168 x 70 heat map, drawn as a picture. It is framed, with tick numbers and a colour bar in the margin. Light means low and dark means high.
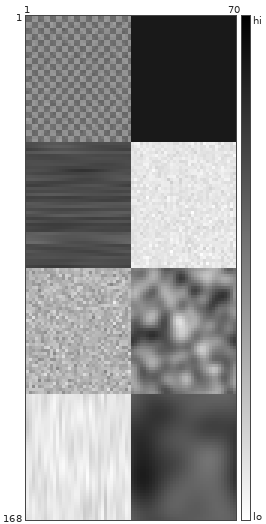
The table splits into 4 rows of 2 panels. Panel 1,1: middling, checkered. Panel 1,2: very high, flat. Panel 2,1: high, streaked across, faint in contrast. Panel 2,2: very low, fine-grained, faint in contrast. Panel 3,1: low, fine-grained. Panel 3,2: middling, blotchy, strong in contrast. Panel 4,1: very low, streaked downward, faint in contrast. Panel 4,2: high, smooth.
